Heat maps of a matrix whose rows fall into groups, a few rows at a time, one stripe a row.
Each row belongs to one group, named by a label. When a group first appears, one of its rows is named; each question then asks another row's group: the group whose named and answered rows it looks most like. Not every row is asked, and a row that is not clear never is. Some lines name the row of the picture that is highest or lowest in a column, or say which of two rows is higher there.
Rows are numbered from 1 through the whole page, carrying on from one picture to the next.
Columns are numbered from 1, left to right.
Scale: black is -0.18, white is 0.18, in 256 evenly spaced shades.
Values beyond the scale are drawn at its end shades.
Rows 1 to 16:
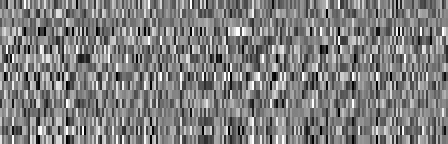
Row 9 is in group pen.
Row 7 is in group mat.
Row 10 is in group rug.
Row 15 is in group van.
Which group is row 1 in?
van
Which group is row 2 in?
rug
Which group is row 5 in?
van
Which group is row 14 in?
rug
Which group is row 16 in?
rug
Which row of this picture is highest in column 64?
7
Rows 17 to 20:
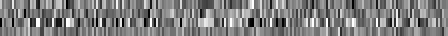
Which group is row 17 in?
rug
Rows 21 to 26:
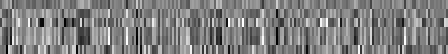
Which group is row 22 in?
mat
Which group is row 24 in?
mat
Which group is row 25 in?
mat
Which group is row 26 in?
van
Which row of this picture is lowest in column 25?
26
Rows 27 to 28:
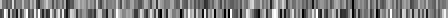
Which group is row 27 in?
rug
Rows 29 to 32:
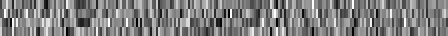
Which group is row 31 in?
mat
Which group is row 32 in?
rug
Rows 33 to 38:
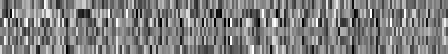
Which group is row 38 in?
rug
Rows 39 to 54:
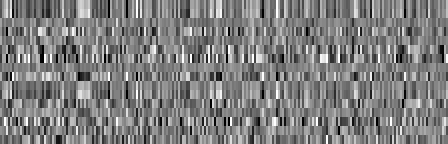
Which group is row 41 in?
rug
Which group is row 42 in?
van
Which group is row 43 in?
rug
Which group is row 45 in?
van
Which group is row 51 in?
mat
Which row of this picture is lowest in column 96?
53
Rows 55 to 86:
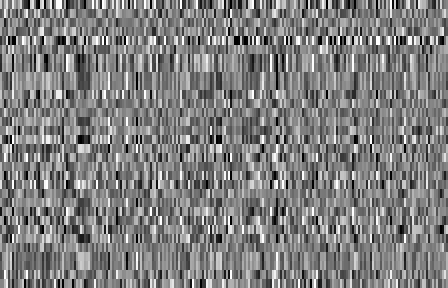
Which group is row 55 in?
rug
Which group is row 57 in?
pen
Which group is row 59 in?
van
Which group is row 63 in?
mat
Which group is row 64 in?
mat
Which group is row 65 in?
rug
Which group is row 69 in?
van
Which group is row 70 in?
mat
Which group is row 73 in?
rug
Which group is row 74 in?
pen
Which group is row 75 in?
rug
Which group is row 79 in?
pen
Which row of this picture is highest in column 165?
55
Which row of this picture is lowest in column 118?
59
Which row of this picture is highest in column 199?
86
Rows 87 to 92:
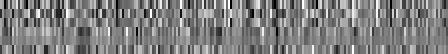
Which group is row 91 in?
mat
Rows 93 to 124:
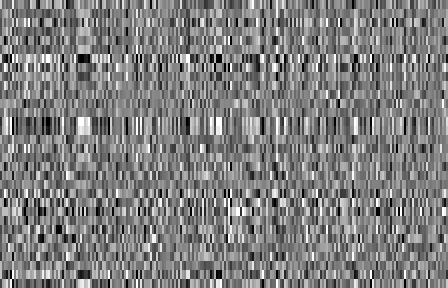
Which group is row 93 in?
rug
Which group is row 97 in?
pen
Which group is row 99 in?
mat
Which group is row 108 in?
rug
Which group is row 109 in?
van
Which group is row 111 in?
pen
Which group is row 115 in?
pen
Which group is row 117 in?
pen
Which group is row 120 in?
van
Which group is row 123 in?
mat
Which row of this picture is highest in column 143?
106
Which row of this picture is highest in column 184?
116
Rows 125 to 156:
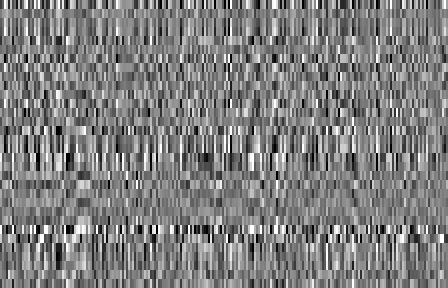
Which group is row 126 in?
rug
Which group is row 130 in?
van
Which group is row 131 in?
pen
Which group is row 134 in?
pen
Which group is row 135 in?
rug
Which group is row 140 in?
pen
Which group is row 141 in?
pen
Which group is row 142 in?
rug
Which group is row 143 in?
rug
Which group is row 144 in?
mat
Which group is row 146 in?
rug
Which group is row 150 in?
rug
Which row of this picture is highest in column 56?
151
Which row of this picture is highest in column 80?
150
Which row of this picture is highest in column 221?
151
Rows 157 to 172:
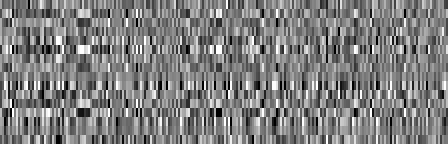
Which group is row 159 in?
mat
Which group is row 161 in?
rug
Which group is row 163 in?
rug
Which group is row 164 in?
mat
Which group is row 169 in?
mat
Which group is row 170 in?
pen
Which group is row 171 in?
pen
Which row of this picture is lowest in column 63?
167
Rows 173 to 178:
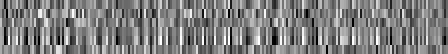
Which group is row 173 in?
pen
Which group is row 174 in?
van
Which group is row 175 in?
rug
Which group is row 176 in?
pen
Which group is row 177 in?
pen
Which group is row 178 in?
rug
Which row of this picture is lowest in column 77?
174
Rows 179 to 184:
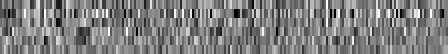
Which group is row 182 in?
mat
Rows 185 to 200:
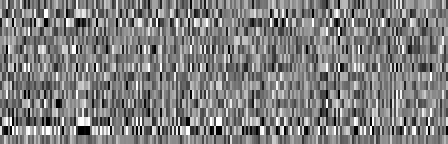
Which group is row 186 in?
rug
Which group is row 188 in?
van
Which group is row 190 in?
van
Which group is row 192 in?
van
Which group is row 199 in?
mat
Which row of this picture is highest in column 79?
187
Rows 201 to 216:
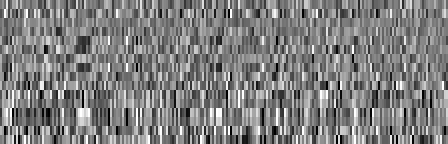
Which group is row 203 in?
van
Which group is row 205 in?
mat
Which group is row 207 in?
rug
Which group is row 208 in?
mat
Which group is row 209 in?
pen
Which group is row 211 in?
van
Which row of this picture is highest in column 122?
211
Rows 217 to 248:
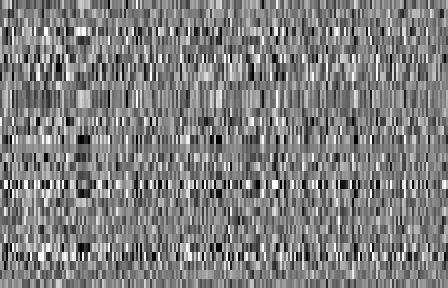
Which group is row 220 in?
rug
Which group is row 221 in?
mat
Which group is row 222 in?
rug
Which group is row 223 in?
pen
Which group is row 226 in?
rug
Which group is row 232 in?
mat
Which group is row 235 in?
pen
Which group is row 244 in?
mat
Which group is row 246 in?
pen
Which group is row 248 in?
rug
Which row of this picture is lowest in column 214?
237
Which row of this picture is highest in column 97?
237
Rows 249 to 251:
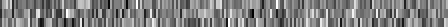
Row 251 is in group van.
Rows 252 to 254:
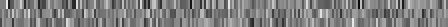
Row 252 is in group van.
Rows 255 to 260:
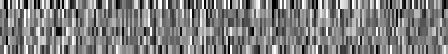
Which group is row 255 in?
pen
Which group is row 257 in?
van
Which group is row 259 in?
van
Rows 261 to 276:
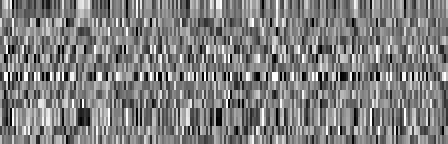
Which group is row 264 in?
mat
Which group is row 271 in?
pen
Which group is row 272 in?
van
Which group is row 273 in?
mat
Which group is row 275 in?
van
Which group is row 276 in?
rug
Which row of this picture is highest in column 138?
269
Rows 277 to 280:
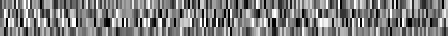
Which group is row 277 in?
van
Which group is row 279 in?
van
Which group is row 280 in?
pen
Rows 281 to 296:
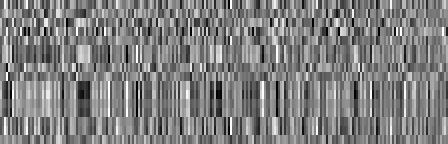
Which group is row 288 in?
van
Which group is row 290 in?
mat
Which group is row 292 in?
mat
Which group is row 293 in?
mat
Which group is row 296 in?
rug
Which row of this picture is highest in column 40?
283
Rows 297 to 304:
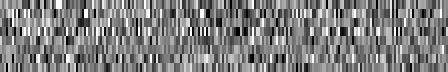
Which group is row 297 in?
rug
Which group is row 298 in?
van
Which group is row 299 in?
mat
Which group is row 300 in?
van
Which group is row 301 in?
rug
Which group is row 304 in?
van
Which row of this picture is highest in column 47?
297
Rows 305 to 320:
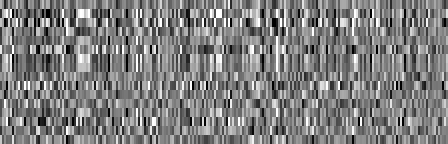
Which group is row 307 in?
pen
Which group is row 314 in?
van
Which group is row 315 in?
pen
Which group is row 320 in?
rug
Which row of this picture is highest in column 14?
316
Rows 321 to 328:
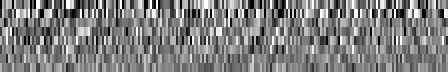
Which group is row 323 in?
pen
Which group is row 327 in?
van
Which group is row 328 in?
rug
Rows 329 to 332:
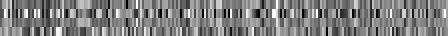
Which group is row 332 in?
rug
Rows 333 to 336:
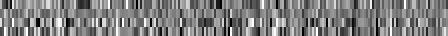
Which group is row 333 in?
mat
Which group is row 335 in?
rug
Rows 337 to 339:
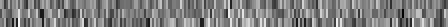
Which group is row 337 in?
pen
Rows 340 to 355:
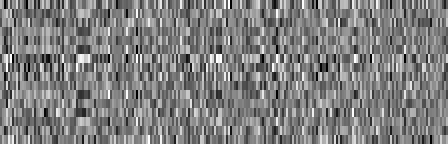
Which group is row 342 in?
van
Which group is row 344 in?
pen
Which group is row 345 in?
mat
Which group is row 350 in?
mat
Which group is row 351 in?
van
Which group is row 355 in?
van
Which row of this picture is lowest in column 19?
347
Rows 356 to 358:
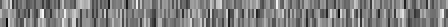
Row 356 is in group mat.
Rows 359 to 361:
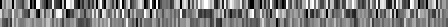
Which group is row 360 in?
rug
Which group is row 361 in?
mat
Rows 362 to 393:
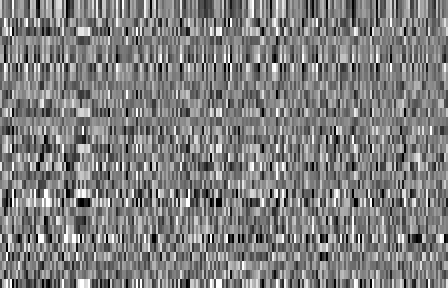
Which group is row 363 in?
rug
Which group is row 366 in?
mat
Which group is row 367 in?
pen
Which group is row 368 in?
pen
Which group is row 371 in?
van
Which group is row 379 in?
van
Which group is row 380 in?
rug
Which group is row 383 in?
rug
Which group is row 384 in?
mat
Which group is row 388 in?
van
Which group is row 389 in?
van
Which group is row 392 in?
pen
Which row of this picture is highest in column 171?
388
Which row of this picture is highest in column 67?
383
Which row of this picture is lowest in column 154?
388
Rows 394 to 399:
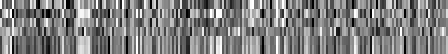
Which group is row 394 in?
rug
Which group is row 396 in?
rug
